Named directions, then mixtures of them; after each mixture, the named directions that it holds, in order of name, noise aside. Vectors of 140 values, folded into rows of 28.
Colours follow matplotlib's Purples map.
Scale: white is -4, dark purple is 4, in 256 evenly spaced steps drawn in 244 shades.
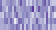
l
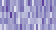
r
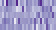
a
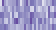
l, r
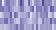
l, r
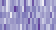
a, r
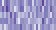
r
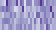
a, r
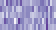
a, l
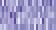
a, r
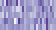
a, l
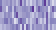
l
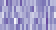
a, l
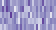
r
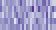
l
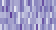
r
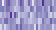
l, r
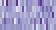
a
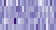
a, l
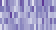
l, r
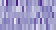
a
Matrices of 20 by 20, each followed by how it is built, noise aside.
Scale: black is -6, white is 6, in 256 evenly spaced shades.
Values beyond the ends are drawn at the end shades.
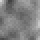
smooth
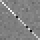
diagonal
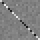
diagonal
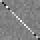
diagonal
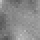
smooth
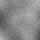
smooth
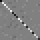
diagonal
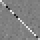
diagonal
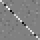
diagonal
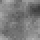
smooth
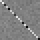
diagonal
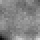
smooth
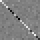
diagonal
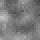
smooth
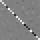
diagonal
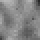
smooth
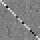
diagonal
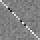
diagonal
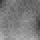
smooth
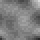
smooth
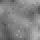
smooth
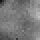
smooth
